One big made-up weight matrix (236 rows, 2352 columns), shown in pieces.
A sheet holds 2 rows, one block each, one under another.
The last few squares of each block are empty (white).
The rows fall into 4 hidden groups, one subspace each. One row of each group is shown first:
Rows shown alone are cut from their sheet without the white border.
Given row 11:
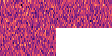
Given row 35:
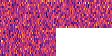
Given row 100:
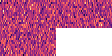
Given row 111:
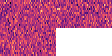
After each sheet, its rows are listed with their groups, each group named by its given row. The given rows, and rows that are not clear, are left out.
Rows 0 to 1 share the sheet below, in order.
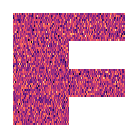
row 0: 35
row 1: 111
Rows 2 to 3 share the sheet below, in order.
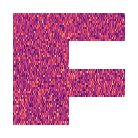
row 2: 35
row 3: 111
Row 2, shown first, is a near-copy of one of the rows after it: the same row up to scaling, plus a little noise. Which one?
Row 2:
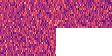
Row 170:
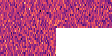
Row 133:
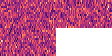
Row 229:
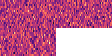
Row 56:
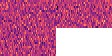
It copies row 170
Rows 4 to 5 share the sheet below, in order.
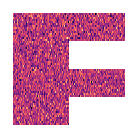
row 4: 35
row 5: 100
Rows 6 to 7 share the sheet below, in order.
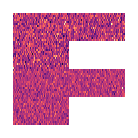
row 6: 35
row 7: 100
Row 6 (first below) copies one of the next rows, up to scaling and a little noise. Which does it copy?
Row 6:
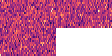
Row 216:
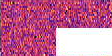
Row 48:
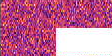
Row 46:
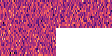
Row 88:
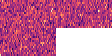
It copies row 88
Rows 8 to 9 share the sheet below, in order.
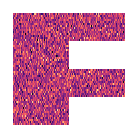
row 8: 100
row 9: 111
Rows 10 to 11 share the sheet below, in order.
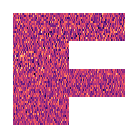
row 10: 11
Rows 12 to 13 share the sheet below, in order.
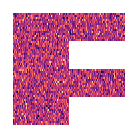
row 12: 35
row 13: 35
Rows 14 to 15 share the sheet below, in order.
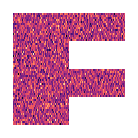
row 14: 35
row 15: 11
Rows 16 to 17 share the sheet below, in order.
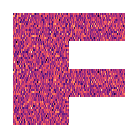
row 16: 100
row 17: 100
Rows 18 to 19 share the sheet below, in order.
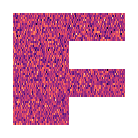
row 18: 111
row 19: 111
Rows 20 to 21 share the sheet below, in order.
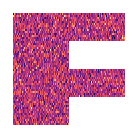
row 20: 100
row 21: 100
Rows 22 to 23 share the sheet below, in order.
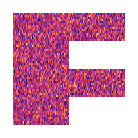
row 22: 111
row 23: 35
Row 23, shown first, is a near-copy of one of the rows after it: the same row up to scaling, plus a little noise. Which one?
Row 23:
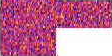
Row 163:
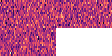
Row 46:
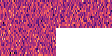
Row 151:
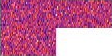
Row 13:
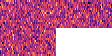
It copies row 163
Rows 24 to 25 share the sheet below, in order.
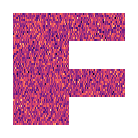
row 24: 111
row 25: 35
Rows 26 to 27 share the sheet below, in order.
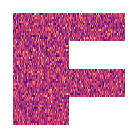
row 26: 100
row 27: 35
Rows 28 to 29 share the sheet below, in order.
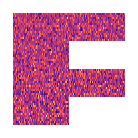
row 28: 35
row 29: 100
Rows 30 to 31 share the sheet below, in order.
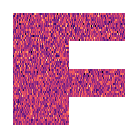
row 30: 100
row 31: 111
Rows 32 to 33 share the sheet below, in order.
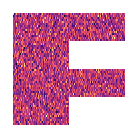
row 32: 100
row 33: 100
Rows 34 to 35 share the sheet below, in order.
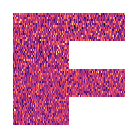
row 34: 35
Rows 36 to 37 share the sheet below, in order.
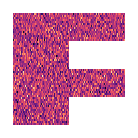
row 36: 100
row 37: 111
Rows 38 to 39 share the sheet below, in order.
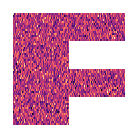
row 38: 100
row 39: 100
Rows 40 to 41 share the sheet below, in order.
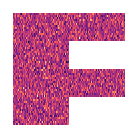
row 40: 11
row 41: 100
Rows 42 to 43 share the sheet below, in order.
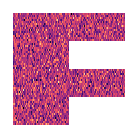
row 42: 111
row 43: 111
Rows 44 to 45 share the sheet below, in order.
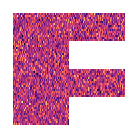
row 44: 111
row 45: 11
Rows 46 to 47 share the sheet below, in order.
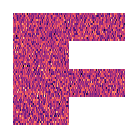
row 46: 35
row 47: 100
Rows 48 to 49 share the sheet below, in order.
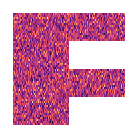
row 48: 35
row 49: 111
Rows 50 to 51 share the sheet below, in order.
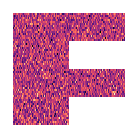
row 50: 111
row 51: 100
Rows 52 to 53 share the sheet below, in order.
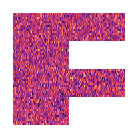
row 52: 11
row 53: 111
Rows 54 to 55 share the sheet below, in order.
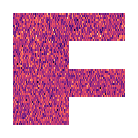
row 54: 11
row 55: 111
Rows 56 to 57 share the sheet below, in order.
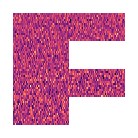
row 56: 35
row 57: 111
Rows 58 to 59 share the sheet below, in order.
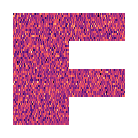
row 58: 100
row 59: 111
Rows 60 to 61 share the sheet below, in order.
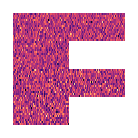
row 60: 11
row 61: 100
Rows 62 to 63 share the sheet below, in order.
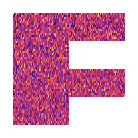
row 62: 100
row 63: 11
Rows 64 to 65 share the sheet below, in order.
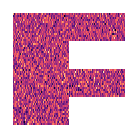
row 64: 100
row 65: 11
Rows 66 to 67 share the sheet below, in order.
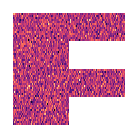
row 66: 35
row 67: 11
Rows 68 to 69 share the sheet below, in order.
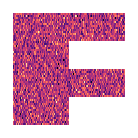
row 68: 35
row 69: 111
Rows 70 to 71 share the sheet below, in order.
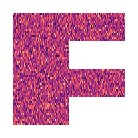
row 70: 100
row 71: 11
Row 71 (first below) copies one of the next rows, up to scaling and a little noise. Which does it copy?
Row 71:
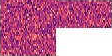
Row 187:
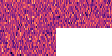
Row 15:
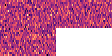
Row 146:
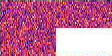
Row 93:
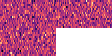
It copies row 15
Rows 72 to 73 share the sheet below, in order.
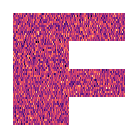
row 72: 35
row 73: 11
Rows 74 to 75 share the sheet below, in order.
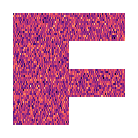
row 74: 100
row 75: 111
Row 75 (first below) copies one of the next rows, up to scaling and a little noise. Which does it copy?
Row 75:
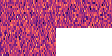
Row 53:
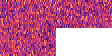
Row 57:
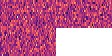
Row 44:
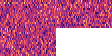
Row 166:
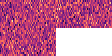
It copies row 57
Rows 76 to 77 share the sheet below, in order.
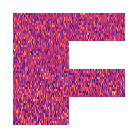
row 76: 11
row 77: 100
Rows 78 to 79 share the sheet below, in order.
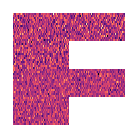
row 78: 11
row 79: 35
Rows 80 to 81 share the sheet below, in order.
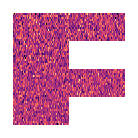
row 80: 11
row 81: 35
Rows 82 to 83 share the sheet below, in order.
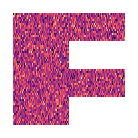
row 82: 100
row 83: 111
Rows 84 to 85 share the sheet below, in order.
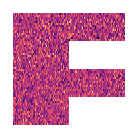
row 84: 35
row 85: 35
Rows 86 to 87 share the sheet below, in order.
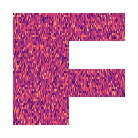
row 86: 100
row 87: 100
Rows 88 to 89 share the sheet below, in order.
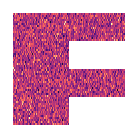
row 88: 35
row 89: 35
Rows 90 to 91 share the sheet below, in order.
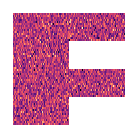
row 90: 35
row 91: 11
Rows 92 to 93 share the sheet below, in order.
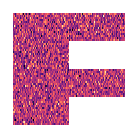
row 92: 11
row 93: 11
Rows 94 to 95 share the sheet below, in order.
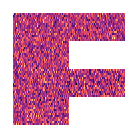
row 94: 100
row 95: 111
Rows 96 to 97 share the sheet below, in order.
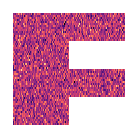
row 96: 35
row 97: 35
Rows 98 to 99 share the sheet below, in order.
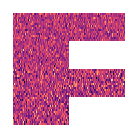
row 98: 100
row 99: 35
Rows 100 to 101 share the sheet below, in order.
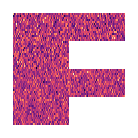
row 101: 111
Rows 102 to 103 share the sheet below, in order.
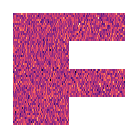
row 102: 35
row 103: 11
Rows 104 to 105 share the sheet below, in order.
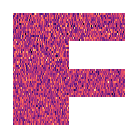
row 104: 100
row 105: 35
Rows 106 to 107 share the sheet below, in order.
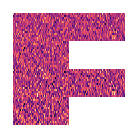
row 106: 100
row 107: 100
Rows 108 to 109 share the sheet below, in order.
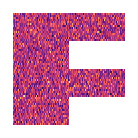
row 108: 111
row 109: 11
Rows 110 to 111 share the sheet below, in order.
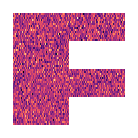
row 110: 111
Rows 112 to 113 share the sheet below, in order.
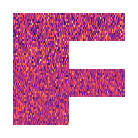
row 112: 111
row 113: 11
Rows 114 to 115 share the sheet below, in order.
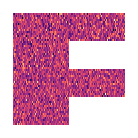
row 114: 35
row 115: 111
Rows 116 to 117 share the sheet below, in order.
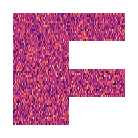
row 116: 111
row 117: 111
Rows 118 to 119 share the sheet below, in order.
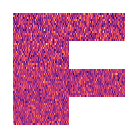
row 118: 111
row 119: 111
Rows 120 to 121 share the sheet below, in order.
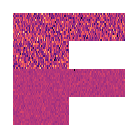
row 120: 100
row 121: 11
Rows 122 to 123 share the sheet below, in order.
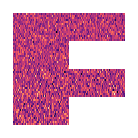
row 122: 11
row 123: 100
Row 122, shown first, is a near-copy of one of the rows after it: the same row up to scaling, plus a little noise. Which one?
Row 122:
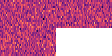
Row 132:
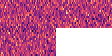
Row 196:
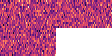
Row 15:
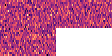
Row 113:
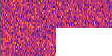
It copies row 113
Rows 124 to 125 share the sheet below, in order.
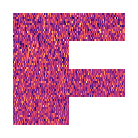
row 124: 111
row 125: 35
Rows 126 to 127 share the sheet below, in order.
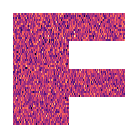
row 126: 11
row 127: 100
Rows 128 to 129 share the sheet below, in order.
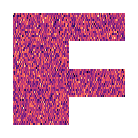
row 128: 100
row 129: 111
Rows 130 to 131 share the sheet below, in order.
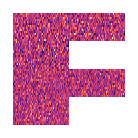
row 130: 35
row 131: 111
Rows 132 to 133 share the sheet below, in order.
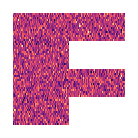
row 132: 11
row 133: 35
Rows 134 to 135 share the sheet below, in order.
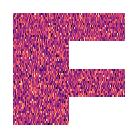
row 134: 100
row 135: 11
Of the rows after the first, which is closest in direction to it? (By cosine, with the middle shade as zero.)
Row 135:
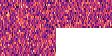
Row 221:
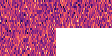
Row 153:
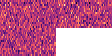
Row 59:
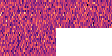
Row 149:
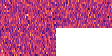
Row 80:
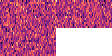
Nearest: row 80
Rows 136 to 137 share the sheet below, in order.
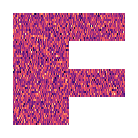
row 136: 100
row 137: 100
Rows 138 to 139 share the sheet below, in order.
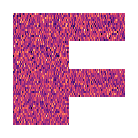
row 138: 100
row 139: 100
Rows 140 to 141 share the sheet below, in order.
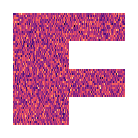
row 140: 35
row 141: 111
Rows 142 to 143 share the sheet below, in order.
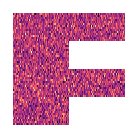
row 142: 100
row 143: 111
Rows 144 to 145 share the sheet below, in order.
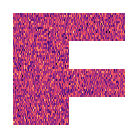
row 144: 11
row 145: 35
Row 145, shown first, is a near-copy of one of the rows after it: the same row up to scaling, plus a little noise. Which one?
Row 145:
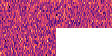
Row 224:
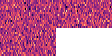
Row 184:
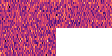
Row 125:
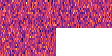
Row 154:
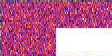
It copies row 184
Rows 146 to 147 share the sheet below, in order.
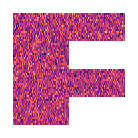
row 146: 11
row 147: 111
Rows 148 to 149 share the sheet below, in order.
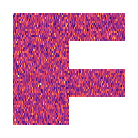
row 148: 100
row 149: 11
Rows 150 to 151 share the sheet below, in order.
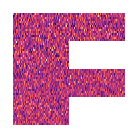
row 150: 100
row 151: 35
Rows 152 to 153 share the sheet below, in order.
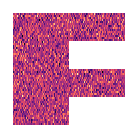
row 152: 111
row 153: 111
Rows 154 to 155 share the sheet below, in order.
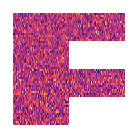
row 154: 35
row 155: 100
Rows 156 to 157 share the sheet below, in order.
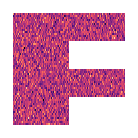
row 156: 100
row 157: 11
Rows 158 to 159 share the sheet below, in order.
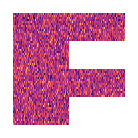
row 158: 111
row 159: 35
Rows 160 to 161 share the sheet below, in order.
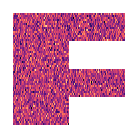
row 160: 111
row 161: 100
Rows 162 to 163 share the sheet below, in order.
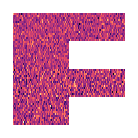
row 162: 35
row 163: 35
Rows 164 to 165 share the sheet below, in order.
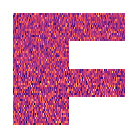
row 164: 100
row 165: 11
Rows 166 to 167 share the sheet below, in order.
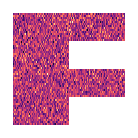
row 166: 111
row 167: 35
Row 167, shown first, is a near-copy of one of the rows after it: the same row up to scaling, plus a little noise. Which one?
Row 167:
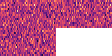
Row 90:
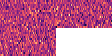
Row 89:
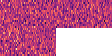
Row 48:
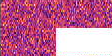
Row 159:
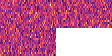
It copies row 48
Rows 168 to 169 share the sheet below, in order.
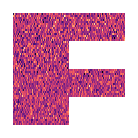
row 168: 100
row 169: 111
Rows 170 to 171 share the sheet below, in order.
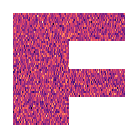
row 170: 35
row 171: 100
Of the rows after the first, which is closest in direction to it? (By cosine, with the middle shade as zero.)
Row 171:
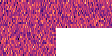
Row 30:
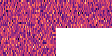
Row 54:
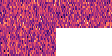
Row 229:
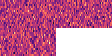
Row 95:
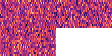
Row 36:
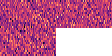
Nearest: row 30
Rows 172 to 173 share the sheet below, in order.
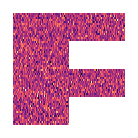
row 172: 35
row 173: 100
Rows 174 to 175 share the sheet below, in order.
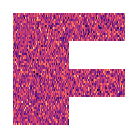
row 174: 11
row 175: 11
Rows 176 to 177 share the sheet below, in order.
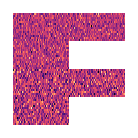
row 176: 100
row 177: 100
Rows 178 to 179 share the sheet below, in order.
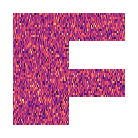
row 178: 100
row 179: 111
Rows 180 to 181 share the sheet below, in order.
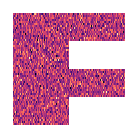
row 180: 100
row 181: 11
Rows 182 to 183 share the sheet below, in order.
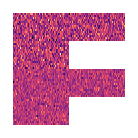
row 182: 11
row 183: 35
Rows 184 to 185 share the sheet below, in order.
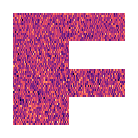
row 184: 35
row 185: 111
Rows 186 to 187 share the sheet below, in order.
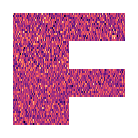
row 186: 100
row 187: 11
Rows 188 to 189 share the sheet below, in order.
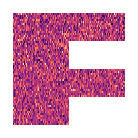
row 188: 35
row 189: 35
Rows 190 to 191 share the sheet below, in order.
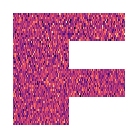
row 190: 35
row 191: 11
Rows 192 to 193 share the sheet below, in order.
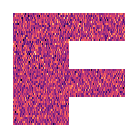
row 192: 35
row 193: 11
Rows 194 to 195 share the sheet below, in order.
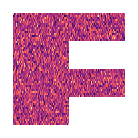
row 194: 100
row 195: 100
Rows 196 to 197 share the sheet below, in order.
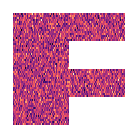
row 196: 11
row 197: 111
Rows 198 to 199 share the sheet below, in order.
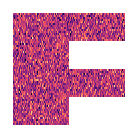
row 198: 111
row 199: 111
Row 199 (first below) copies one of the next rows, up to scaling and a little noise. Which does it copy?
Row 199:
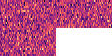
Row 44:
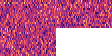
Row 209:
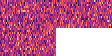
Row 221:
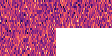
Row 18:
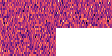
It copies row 209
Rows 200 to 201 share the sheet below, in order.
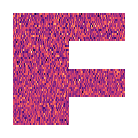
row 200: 100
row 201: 35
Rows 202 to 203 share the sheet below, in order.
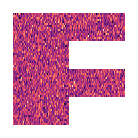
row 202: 11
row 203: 35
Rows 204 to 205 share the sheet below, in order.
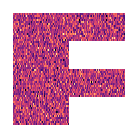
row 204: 35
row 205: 100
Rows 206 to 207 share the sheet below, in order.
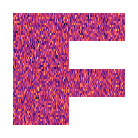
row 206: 35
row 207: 35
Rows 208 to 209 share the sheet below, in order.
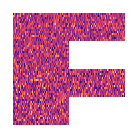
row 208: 100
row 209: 111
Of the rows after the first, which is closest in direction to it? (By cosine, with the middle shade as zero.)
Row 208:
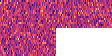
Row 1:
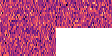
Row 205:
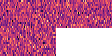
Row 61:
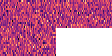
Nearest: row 1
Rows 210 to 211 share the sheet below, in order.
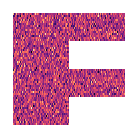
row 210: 100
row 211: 100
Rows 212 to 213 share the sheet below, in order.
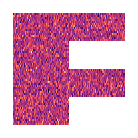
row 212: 100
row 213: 11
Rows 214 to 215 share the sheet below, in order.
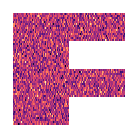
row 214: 35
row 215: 11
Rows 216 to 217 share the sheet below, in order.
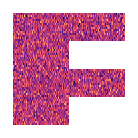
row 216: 35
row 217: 35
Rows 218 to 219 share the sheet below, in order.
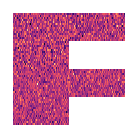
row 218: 35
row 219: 111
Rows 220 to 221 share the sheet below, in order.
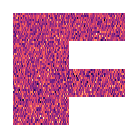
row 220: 111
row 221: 111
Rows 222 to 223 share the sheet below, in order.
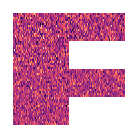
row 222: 11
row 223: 11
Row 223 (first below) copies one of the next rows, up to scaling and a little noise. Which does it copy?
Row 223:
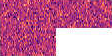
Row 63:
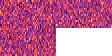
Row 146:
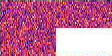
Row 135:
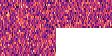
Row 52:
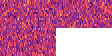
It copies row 52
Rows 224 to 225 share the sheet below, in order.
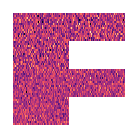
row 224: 35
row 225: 111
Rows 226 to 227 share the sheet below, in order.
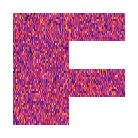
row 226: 35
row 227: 100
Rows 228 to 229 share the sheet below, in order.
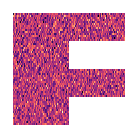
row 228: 100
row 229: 35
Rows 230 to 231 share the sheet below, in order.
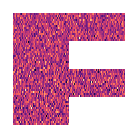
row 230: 11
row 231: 100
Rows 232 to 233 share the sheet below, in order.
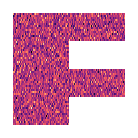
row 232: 100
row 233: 100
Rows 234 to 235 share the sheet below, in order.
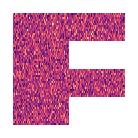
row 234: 35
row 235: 35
